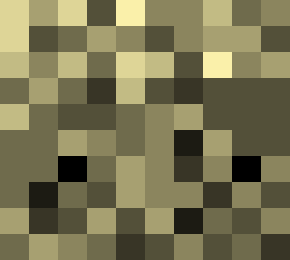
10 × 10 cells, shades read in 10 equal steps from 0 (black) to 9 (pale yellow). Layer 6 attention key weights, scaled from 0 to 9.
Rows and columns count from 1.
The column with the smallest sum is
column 7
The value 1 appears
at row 6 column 7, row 8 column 2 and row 9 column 7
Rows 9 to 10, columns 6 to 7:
6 1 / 3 5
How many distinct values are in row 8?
6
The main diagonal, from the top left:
8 3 7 2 4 5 2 2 3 2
